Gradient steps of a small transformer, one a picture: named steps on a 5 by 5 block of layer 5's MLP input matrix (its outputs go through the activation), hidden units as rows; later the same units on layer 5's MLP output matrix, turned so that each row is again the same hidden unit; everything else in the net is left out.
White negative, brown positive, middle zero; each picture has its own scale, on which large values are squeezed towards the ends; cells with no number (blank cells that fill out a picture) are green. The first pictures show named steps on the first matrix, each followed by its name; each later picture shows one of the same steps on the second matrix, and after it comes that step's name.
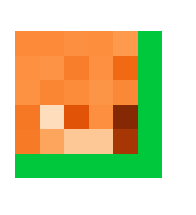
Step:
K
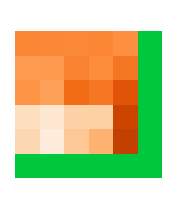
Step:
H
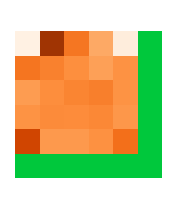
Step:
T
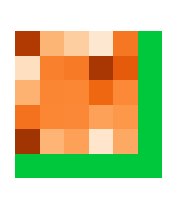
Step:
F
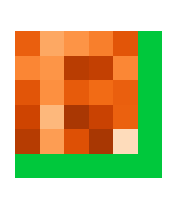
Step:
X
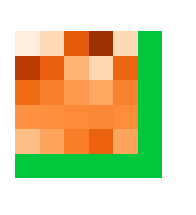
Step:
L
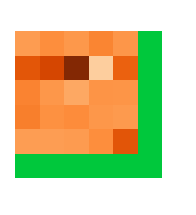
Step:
F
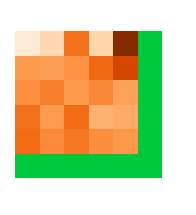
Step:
T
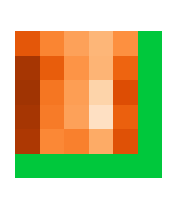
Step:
X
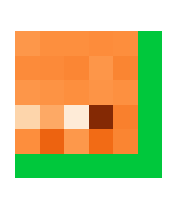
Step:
K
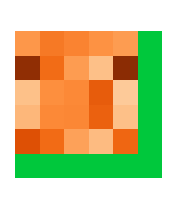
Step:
F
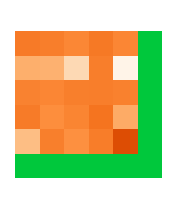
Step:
F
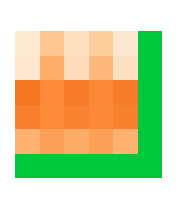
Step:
L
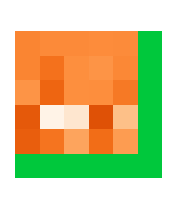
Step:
H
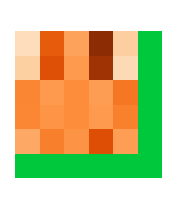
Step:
L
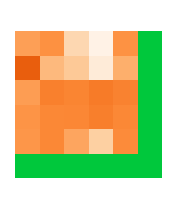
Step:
L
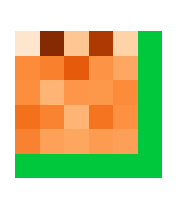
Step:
T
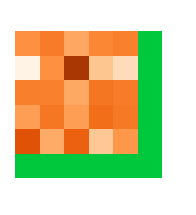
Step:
F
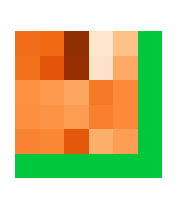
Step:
L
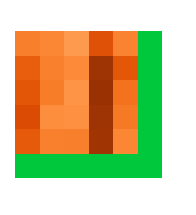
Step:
X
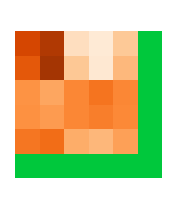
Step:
L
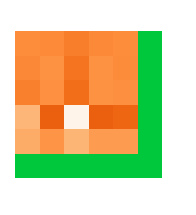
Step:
H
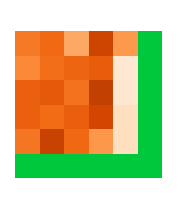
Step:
X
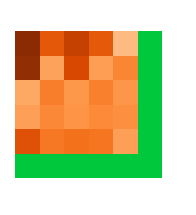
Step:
L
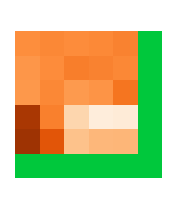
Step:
K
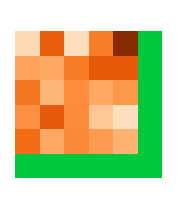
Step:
T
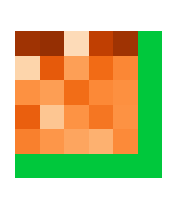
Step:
T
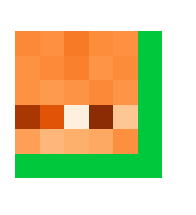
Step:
K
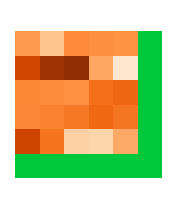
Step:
F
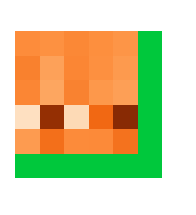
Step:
H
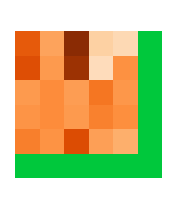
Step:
L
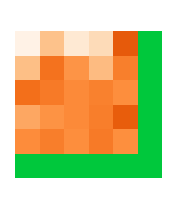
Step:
T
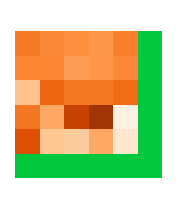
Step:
K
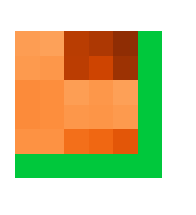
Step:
L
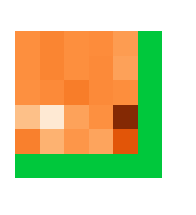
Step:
K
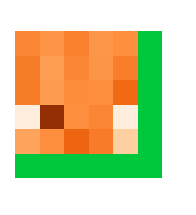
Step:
H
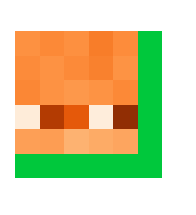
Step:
K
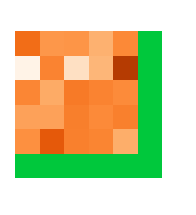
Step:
F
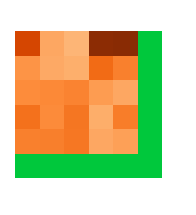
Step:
T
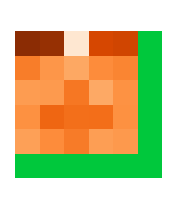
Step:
T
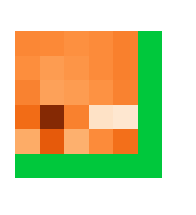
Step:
H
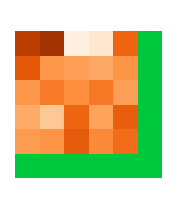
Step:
T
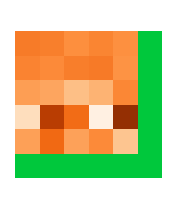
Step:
K
